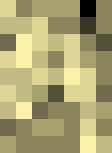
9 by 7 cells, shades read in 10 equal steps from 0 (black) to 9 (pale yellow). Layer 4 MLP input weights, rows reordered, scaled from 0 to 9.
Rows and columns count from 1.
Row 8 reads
4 5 6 6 5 8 5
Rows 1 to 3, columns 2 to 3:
5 6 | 7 8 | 9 8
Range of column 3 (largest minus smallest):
4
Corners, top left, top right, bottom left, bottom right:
8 5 6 7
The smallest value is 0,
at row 1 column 6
